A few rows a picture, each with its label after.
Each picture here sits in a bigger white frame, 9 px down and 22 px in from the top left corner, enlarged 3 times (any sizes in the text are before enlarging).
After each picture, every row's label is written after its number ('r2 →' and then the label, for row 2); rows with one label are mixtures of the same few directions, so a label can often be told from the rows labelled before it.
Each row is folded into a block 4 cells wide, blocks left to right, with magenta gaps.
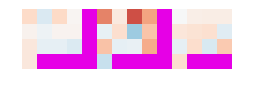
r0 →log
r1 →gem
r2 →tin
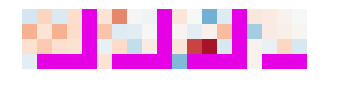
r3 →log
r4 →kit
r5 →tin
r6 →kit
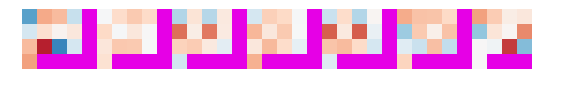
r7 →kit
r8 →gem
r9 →log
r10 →gem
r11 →log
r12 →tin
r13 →tin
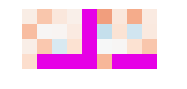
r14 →kit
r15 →log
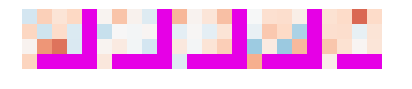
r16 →gem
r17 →kit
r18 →gem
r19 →tin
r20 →gem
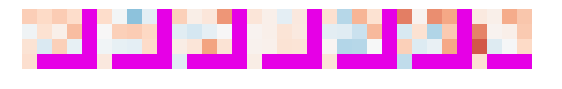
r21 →tin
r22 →gem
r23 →gem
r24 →gem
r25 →log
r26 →gem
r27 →tin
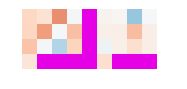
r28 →gem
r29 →gem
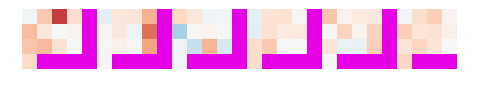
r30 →gem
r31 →log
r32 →kit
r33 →kit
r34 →gem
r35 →gem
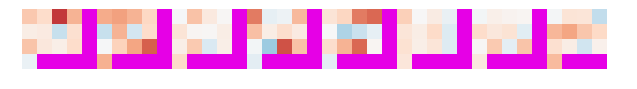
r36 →gem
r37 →log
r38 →kit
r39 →kit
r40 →gem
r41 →log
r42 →tin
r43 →gem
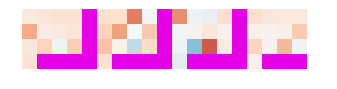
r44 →kit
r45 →gem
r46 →kit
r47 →tin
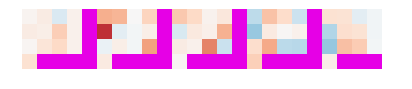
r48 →gem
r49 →kit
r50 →tin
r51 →kit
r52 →tin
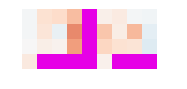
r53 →log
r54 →log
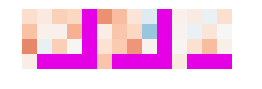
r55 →tin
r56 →log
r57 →gem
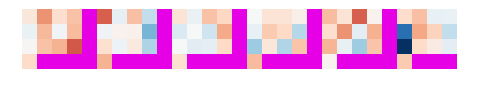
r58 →log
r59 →log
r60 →log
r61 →tin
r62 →gem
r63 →tin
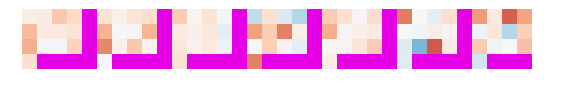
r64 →tin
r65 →tin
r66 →log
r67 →gem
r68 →kit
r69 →kit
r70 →gem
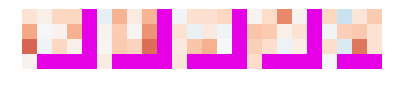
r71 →tin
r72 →log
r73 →gem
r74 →gem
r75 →kit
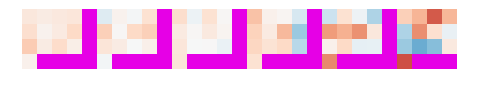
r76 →tin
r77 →log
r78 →log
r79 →log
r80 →gem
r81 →tin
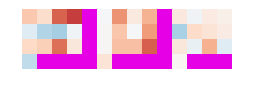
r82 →gem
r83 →log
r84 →kit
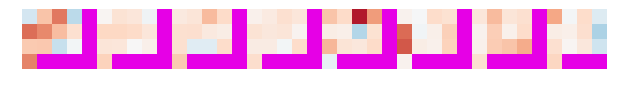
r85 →gem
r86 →gem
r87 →tin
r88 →tin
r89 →gem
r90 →tin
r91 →log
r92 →log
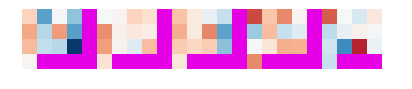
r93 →log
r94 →tin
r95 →log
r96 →log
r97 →kit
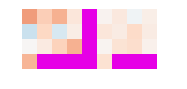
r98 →log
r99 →gem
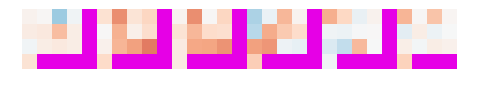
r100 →gem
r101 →log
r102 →log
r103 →kit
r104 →kit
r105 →log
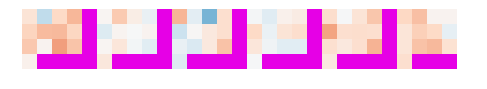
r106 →kit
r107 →kit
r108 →gem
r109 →log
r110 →kit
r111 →log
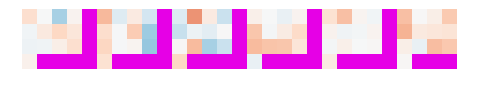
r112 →gem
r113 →log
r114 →kit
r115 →tin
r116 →kit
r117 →kit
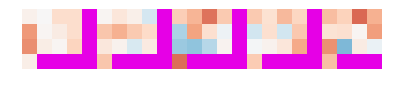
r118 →tin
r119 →gem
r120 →tin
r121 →log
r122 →tin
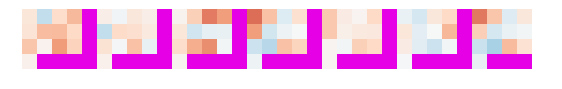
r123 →kit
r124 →kit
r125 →gem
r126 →kit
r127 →kit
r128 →log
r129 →kit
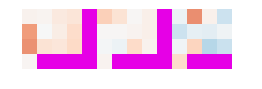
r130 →tin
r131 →kit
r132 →kit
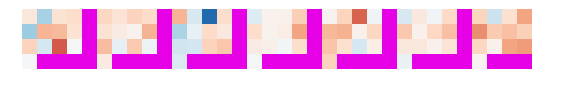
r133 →kit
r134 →tin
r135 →gem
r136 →log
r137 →gem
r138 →log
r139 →kit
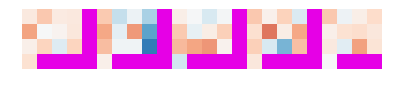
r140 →kit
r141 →log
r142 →tin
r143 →gem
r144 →kit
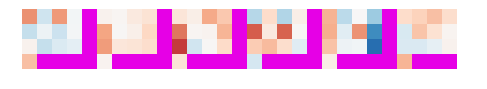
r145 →log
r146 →tin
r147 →tin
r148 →log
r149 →log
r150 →tin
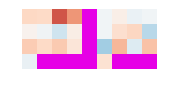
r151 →gem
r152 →tin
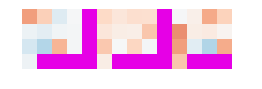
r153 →kit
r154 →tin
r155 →tin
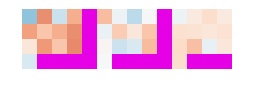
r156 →log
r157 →gem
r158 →kit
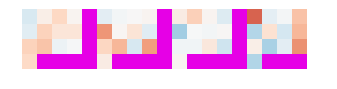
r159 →kit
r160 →tin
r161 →kit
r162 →gem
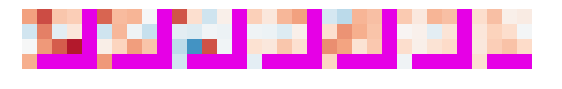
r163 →log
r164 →log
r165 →kit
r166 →gem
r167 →kit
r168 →gem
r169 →log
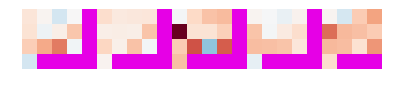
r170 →tin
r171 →tin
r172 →kit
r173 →tin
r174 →kit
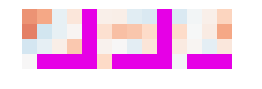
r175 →kit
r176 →gem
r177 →log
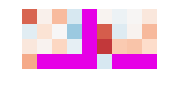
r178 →log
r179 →tin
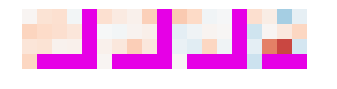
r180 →gem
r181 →gem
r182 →kit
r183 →tin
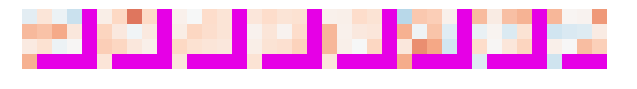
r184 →gem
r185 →gem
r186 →kit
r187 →log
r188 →tin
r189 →gem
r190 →gem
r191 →gem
